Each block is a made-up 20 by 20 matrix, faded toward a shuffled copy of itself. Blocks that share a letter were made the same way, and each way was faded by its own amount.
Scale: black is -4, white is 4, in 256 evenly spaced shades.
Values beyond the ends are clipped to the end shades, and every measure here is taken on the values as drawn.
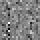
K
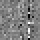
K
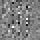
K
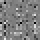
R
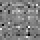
R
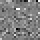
R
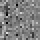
K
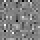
R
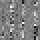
K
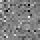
R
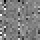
K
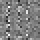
K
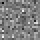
K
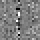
K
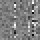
K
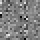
K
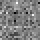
R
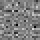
R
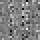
K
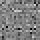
R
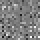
R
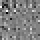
R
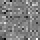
R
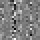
K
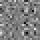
R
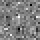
R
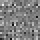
R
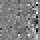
K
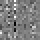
K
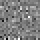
R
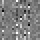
K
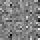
K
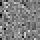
K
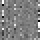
K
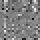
R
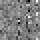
K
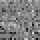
R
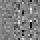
K
